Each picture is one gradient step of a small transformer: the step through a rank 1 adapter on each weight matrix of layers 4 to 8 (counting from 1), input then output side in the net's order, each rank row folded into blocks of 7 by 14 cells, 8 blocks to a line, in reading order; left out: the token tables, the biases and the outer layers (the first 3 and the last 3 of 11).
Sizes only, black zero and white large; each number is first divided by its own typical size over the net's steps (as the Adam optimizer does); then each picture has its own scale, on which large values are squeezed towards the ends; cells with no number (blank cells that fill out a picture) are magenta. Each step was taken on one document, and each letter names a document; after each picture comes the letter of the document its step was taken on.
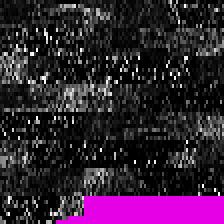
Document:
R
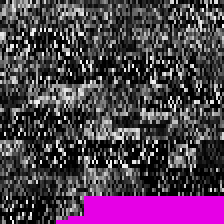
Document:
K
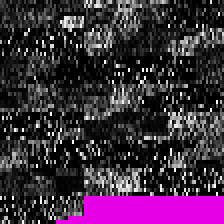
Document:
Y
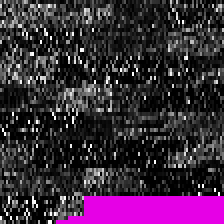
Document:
R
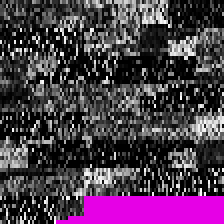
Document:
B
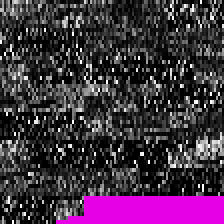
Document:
K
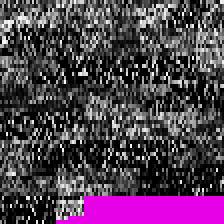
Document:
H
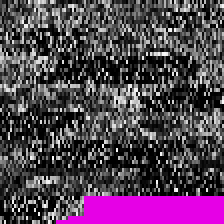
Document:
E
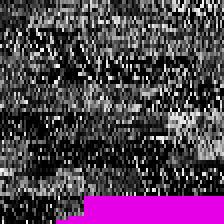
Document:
E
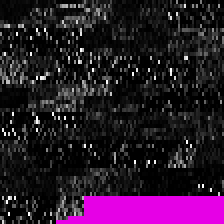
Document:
R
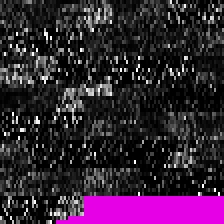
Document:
R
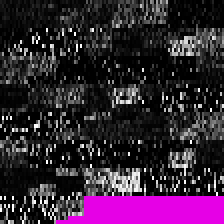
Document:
Y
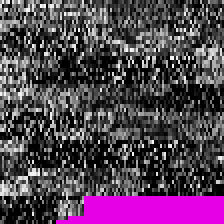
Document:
H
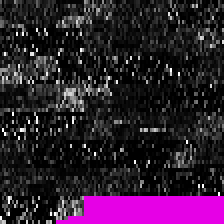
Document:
R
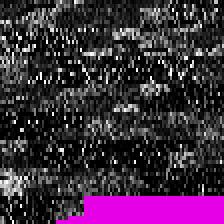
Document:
K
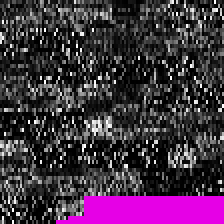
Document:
K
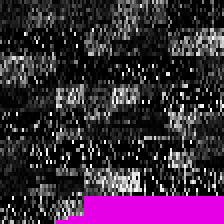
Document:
Y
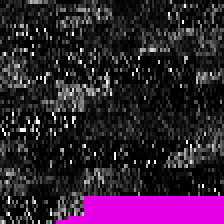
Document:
R
